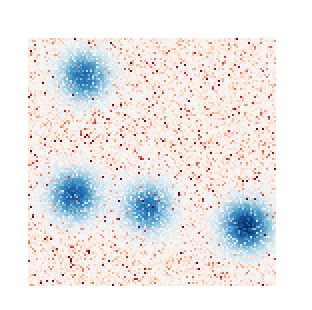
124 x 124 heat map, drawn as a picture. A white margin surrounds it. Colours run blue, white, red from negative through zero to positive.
A few values lie far out on both sides of the bulk. There are four dips. No row or column stands out. There is no overall slope. On average the colour sits 50% of the way up the scale.
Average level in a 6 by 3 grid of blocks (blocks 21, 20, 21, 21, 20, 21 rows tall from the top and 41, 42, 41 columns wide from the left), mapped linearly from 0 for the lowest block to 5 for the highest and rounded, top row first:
2 5 5
3 5 5
5 5 5
1 3 4
3 2 0
5 5 4
